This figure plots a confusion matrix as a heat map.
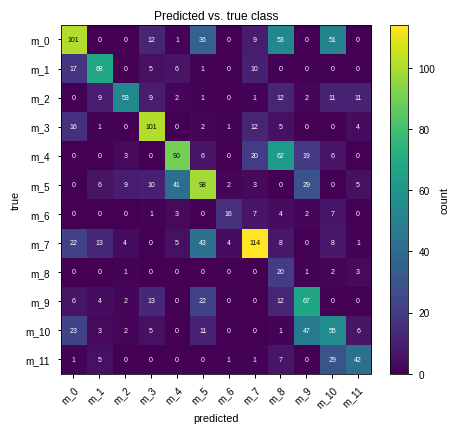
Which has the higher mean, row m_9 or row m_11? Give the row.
m_9
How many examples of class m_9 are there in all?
126
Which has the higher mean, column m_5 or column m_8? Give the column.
m_5
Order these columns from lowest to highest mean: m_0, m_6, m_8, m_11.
m_6, m_11, m_8, m_0
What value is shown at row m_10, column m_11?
6
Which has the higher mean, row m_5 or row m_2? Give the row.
m_5
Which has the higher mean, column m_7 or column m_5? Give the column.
m_5
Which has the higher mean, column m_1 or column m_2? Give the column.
m_1
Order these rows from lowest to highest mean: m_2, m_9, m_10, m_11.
m_11, m_2, m_9, m_10
